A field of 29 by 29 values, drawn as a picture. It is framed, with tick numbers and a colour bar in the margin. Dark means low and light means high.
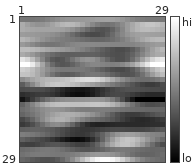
Average level on the scale: 50%. Ninth with the lowest average: middle right. Roughest part: centre. Grain: streaks across.
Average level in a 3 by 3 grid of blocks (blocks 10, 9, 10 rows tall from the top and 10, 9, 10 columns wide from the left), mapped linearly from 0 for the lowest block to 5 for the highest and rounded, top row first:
525 | 330 | 111
